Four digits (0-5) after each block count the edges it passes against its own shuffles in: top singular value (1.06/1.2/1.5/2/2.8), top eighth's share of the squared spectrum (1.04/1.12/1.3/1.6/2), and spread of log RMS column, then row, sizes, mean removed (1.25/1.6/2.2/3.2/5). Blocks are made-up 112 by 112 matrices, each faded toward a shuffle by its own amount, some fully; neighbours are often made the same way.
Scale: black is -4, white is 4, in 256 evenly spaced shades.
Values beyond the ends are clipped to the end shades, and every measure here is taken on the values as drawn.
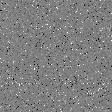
2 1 0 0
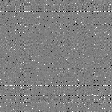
5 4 2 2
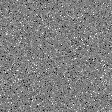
1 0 0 0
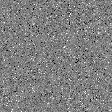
3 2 1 0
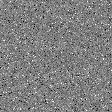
1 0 0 0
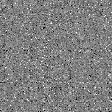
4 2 1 2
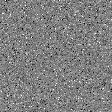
3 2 0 0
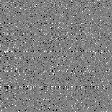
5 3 2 2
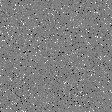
0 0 0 0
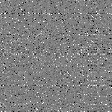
4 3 1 2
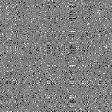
5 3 2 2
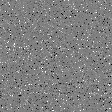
2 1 0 0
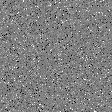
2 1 0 0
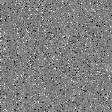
3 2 1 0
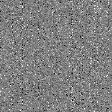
2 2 3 0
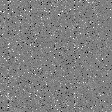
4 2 1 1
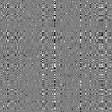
5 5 4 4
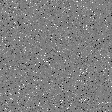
2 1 0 0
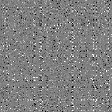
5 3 2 2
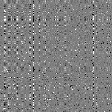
5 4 3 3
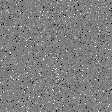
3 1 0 0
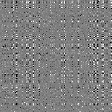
5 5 4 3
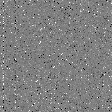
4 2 1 0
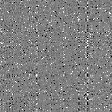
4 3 2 1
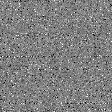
1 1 0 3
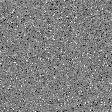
0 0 0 0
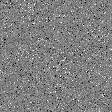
0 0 0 0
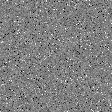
0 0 0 0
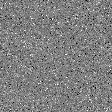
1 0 0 1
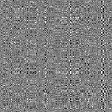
5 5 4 3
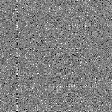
4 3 2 1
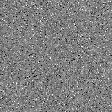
3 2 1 0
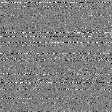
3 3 0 4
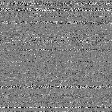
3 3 0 4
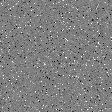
0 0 0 0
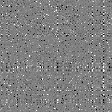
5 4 2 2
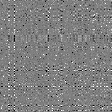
5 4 3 3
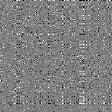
5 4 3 3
